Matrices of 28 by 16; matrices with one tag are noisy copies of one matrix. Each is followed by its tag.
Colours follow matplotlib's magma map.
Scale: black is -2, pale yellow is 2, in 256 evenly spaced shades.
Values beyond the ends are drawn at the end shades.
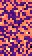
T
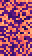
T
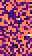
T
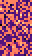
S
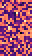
T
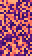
S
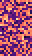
T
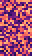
T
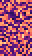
T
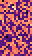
S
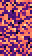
T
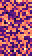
T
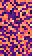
T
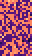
S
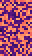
T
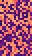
S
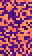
T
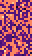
S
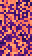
S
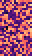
T
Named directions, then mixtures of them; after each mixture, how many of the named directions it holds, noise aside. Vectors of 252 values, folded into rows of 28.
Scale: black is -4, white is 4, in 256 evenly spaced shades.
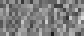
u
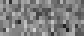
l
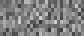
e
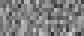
three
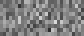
one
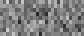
three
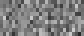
three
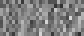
two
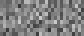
one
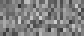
one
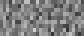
three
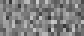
two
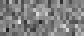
two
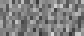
three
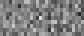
two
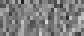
two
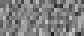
three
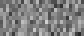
three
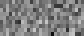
two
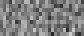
three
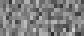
three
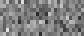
three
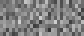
one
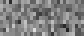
one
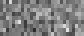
one
